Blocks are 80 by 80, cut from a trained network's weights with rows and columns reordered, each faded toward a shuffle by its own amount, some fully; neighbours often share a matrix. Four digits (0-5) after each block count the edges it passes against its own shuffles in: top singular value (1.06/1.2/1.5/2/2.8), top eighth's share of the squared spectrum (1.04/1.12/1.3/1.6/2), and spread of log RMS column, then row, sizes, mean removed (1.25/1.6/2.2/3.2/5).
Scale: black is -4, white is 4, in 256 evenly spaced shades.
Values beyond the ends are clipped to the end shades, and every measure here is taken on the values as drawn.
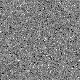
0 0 0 0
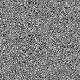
3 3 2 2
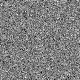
2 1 0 0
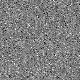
2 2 0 0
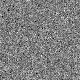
0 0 0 0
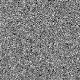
3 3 1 1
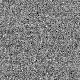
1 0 0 0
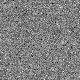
0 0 0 0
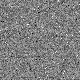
0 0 0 0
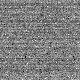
3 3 0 0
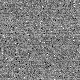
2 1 0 0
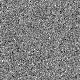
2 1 0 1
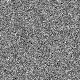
0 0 0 0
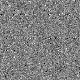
2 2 0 2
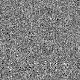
2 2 1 2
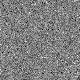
1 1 0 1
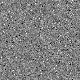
2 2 1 0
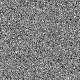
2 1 0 0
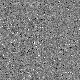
1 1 0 0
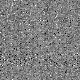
2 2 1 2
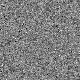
1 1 0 0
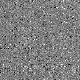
2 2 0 2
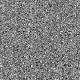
2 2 1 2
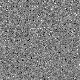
2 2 0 1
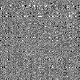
3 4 1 3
